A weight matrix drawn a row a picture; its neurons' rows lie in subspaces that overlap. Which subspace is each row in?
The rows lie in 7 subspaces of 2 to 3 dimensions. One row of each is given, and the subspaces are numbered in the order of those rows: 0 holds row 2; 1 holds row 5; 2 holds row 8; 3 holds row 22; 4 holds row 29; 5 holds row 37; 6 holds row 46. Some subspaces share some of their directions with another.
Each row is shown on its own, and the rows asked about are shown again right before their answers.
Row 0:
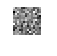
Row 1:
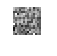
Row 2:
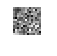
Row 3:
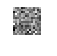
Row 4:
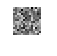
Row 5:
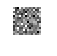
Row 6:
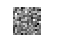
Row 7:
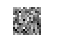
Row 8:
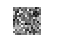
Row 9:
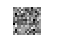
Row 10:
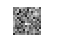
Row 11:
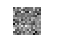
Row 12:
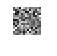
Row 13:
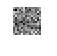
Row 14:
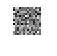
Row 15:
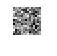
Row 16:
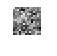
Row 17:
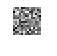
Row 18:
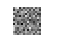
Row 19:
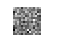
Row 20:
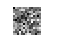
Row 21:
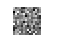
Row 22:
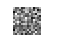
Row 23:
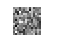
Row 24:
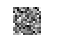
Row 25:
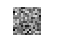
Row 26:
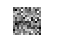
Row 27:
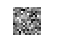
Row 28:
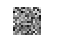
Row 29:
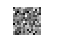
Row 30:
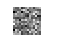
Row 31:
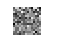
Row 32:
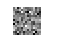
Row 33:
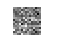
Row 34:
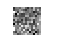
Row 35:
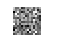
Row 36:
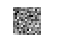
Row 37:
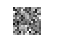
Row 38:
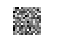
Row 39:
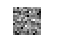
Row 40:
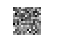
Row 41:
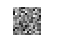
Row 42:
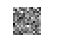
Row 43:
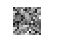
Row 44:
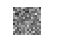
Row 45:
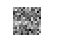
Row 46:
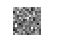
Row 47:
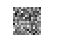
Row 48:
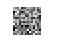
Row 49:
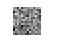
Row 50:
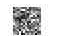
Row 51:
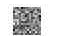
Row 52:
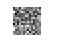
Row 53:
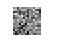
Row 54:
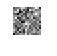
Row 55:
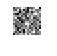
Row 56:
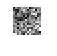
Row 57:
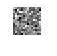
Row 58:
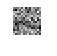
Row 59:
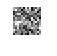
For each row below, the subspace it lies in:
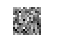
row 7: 6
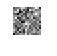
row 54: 2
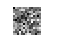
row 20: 0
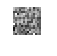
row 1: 6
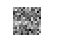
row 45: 5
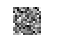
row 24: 3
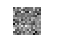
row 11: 4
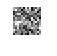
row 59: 5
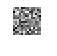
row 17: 6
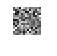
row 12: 6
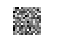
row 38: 1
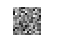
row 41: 1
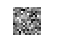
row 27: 0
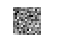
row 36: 0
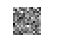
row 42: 3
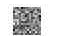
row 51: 6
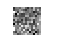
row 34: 6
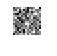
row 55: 2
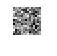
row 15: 0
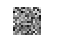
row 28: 3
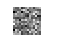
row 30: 0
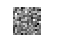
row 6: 3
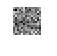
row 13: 5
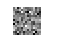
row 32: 4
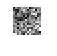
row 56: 0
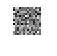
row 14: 1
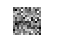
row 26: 5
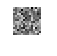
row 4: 5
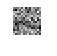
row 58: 5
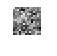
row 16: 0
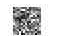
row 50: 0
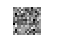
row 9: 6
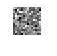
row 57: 3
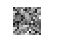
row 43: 5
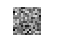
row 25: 1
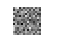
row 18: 1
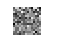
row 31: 3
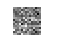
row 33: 4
